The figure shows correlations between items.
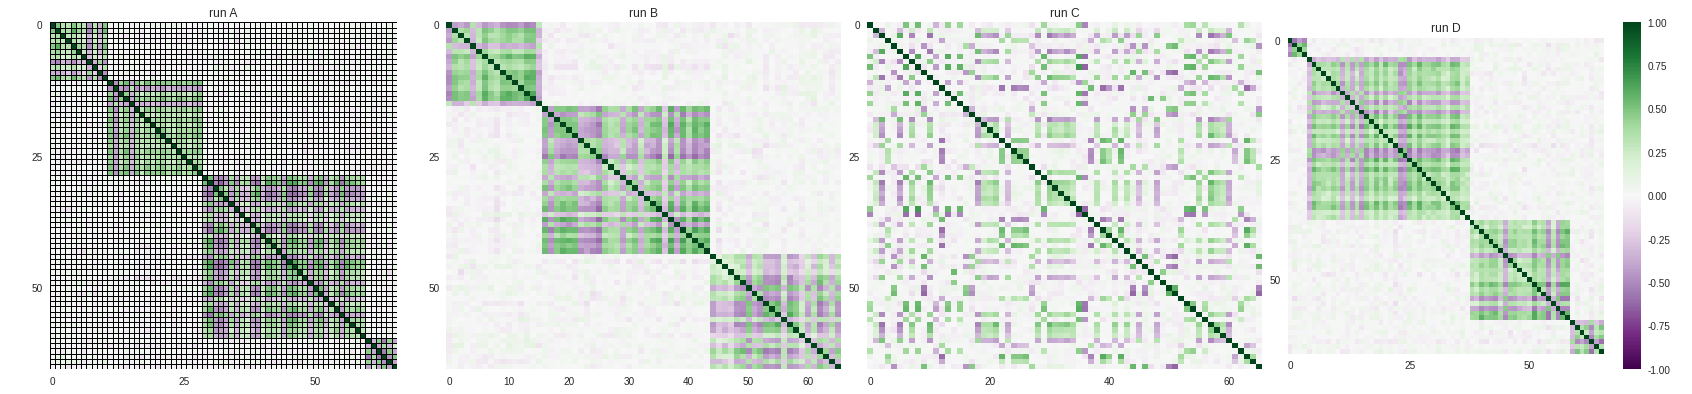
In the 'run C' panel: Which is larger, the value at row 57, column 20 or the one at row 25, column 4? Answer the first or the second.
the first
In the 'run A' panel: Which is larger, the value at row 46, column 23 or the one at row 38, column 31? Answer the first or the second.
the second
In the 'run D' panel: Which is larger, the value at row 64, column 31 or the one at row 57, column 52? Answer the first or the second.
the second
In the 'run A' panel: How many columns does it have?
66
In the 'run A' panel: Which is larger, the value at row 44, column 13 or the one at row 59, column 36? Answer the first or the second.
the second
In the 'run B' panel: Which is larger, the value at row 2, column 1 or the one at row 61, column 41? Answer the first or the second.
the first
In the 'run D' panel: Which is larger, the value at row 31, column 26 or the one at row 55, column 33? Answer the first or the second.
the first
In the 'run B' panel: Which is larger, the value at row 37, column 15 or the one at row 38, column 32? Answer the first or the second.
the second
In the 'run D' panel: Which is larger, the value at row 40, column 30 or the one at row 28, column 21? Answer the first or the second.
the second
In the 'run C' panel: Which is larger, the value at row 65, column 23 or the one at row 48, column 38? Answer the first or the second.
the first
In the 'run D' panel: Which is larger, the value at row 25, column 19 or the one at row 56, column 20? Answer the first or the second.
the first
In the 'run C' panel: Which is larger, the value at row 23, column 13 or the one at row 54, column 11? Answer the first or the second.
the first
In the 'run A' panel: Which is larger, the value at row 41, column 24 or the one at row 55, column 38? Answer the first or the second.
the second
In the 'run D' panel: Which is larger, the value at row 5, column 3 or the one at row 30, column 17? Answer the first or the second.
the second
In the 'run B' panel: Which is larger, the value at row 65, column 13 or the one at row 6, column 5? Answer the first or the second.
the second
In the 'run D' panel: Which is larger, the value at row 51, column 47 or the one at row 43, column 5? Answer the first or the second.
the first
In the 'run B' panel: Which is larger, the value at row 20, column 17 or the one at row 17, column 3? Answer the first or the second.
the second
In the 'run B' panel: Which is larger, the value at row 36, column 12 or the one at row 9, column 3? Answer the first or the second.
the second
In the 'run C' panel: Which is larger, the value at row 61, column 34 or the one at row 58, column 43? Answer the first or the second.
the second
